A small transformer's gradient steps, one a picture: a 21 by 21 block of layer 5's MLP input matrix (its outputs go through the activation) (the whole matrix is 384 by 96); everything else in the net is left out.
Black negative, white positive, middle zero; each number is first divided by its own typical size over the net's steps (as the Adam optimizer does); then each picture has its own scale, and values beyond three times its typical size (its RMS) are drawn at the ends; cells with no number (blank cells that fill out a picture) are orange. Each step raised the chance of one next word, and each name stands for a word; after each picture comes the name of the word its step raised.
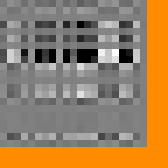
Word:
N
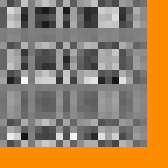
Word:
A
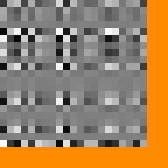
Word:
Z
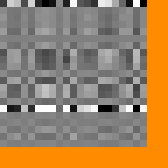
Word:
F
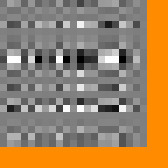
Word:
F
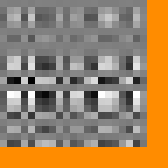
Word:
A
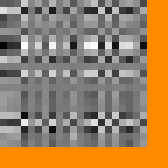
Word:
A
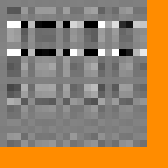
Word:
N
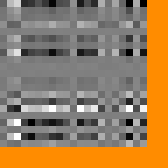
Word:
F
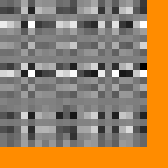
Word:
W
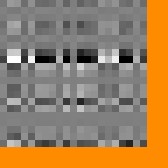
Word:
N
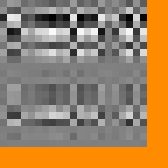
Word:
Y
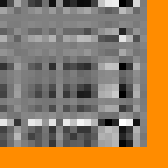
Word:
Z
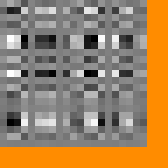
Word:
W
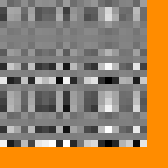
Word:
A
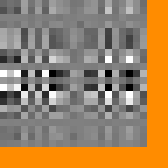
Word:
W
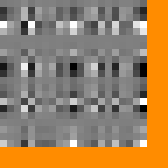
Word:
N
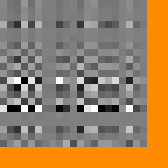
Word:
F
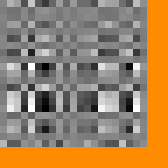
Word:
Z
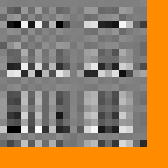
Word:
W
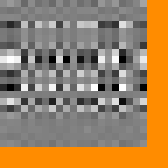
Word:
F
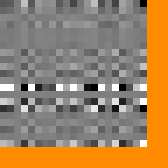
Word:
F
